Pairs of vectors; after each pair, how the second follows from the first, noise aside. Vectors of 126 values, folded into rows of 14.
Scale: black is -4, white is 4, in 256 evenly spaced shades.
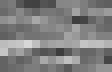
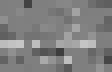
partly zeroed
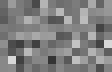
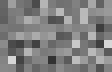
copied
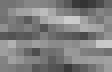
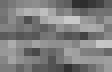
copied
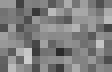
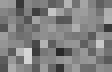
copied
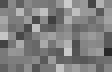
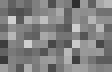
shuffled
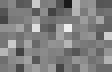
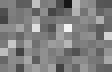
copied
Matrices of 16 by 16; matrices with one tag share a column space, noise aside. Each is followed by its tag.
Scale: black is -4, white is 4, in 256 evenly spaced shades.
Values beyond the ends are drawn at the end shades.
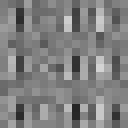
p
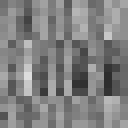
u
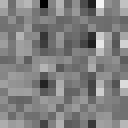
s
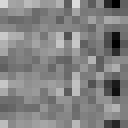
s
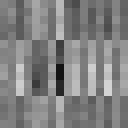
u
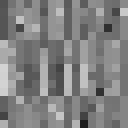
u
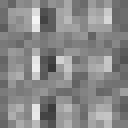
p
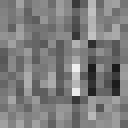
u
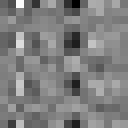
s
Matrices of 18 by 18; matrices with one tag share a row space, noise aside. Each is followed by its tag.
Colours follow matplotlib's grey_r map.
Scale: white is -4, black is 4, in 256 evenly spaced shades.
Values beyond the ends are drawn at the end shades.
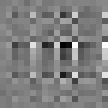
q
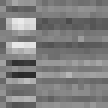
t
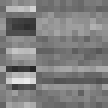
t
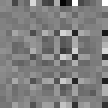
q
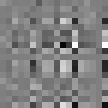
q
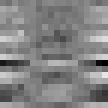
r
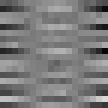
r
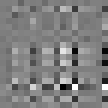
q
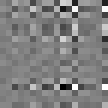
q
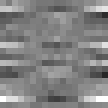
r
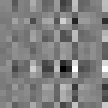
q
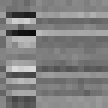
t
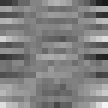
r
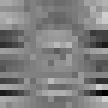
r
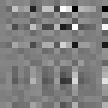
q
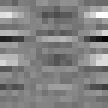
r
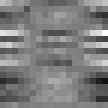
r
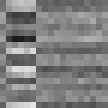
t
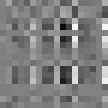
q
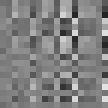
q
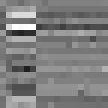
t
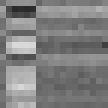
t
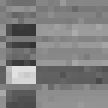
t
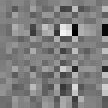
q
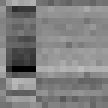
t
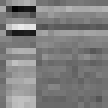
t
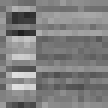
t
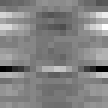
r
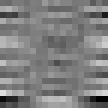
r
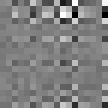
q
